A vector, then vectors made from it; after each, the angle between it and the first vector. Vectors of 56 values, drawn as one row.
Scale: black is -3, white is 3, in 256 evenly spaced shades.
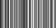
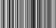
partly opposed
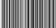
nearly opposite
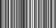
nearly parallel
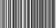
partly opposed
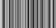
nearly opposite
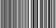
partly opposed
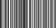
nearly parallel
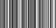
orthogonal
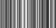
orthogonal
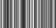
partly aligned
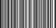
partly aligned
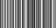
orthogonal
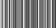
partly opposed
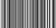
partly opposed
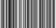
partly opposed
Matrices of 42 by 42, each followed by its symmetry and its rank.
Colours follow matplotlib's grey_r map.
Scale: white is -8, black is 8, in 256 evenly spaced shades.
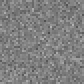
neither, full rank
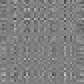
neither, rank three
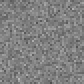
neither, full rank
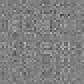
neither, rank five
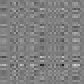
neither, rank two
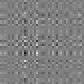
neither, rank two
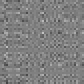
neither, rank three
